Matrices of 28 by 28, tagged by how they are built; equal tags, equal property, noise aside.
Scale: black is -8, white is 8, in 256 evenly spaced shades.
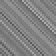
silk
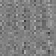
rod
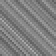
silk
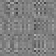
rod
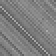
silk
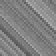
silk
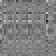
rod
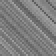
silk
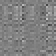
rod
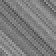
silk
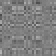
rod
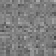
rod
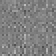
rod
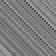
silk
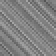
silk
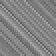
silk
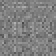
rod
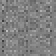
rod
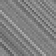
silk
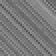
silk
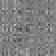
rod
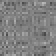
rod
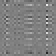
rod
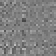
rod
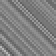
silk
